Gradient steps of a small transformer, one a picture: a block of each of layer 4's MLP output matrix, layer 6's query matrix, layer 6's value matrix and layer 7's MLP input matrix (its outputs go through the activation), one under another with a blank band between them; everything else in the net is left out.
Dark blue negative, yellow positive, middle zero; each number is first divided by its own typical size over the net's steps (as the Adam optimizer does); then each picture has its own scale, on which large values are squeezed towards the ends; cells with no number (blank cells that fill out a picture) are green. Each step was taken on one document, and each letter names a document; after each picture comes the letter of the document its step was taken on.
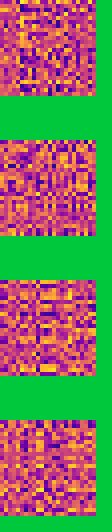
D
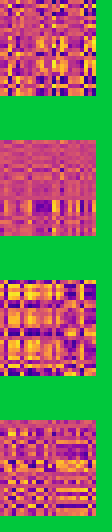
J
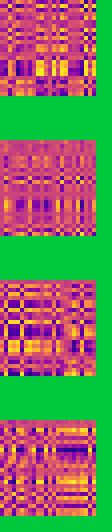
J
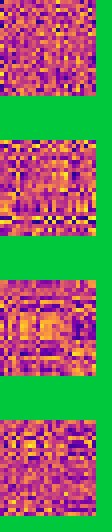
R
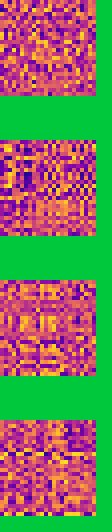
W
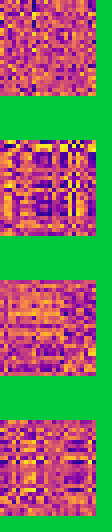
R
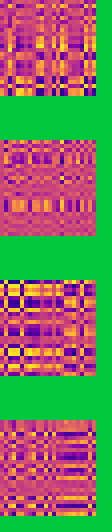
J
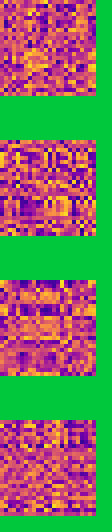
D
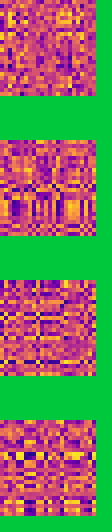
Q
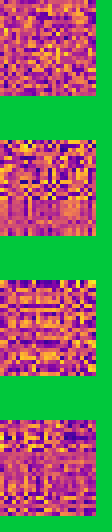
D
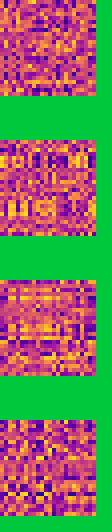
D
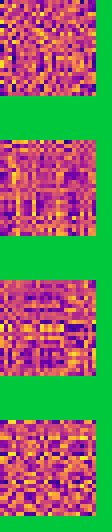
Q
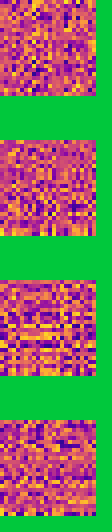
D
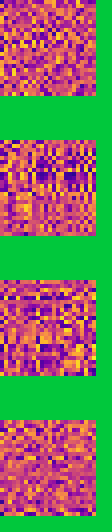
W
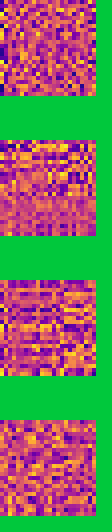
R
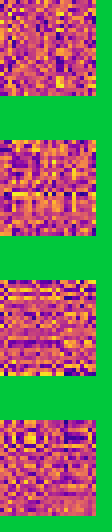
R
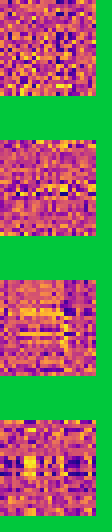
R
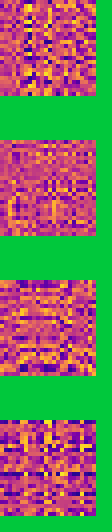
D
